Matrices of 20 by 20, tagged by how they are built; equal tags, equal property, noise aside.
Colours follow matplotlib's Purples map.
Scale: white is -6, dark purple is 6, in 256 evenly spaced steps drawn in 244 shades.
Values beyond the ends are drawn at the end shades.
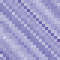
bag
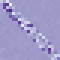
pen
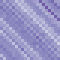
bag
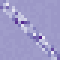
pen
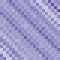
bag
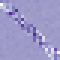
pen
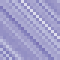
bag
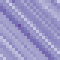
bag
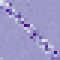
pen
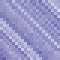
bag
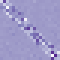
pen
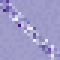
pen
